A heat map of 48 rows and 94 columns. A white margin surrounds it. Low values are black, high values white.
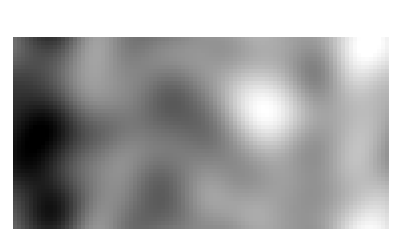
The field climbs toward the right. The middle left is the ninth with the lowest average. The field is smooth, with broad soft blobs.
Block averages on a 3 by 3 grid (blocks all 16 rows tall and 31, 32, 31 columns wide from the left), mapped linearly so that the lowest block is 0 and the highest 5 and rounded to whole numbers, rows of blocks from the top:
235 | 035 | 134
